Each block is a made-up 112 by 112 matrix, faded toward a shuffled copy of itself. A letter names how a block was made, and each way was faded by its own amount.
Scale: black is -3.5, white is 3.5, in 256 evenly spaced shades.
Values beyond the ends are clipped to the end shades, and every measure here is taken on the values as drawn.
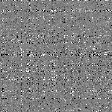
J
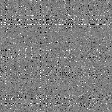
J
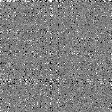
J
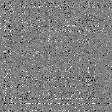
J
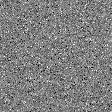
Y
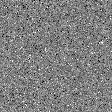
Y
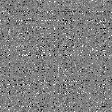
J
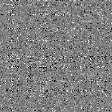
J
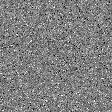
Y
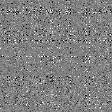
J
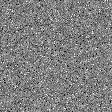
Y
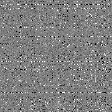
J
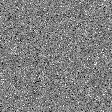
Y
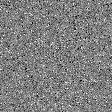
Y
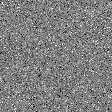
Y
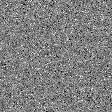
Y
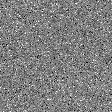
Y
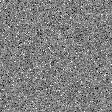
Y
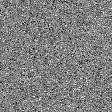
Y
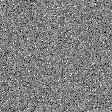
Y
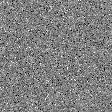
Y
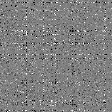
J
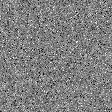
Y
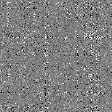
J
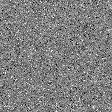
Y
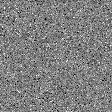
Y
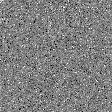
Y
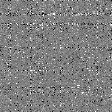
J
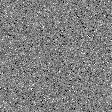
Y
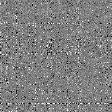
J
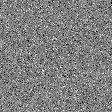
Y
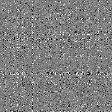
J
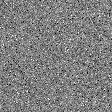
Y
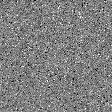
Y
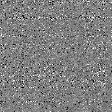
J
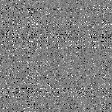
J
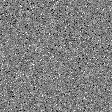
Y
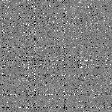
J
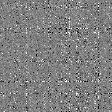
J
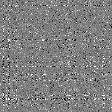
J
